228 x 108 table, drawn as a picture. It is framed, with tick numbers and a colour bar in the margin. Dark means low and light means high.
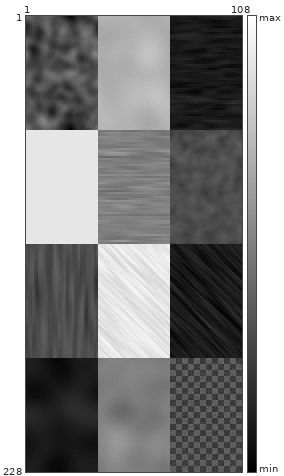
It is made of 4 by 3 panels. Panel 1,1: low, blotchy. Panel 1,2: high, smooth, faint in contrast. Panel 1,3: very low, streaked across, faint in contrast. Panel 2,1: very high, flat. Panel 2,2: middling, streaked across, faint in contrast. Panel 2,3: low, blotchy, faint in contrast. Panel 3,1: low, streaked downward, faint in contrast. Panel 3,2: very high, slanting down to the right, faint in contrast. Panel 3,3: very low, slanting down to the right, faint in contrast. Panel 4,1: very low, smooth, faint in contrast. Panel 4,2: middling, smooth, faint in contrast. Panel 4,3: low, checkered.
